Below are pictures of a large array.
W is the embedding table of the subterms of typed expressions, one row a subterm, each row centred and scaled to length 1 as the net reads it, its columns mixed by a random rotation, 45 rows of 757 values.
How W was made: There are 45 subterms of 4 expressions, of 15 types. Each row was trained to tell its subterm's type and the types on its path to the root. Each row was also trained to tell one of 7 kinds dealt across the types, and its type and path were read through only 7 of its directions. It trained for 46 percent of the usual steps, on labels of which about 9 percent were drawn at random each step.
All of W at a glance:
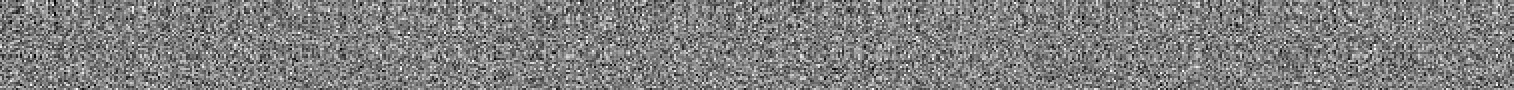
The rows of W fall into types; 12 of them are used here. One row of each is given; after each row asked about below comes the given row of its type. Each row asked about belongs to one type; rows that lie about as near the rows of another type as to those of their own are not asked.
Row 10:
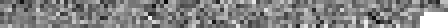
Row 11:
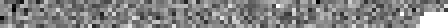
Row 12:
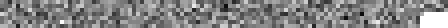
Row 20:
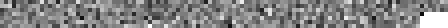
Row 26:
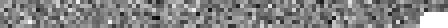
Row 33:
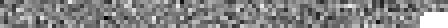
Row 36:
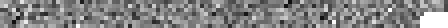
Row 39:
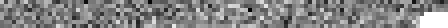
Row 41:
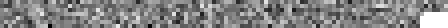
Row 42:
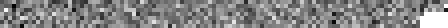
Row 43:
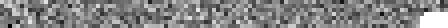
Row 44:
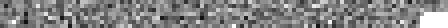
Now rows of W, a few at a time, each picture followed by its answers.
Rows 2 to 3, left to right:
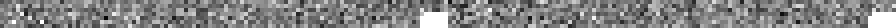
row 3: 42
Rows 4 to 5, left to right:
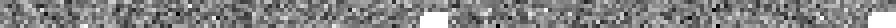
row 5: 41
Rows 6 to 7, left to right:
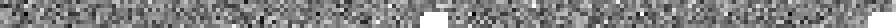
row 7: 26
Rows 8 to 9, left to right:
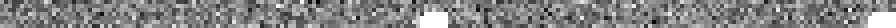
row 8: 11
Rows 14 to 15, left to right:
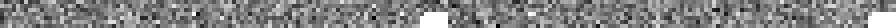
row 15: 41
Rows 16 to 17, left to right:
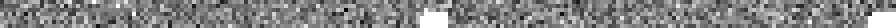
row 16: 42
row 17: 12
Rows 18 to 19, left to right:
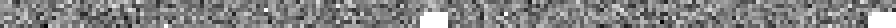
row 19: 10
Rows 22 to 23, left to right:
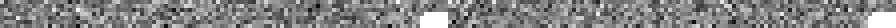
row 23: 43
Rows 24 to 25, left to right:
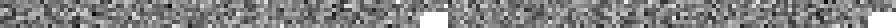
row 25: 10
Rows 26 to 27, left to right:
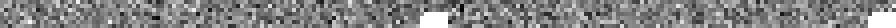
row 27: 33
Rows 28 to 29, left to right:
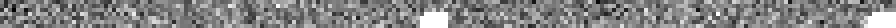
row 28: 33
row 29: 39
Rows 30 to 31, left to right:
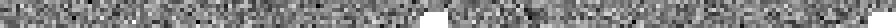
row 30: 12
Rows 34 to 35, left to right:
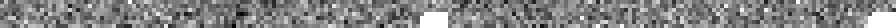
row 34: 36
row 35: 11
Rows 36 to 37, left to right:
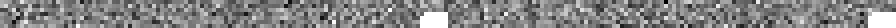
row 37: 10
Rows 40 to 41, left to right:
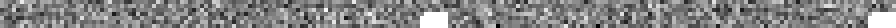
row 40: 12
